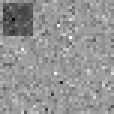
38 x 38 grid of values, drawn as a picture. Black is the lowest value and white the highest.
Neither half mirrors the other. The values are skewed, with a long tail toward low values. The ninth with the lowest average is the top left. An odd patch, lower than its surroundings, sits in the top left.
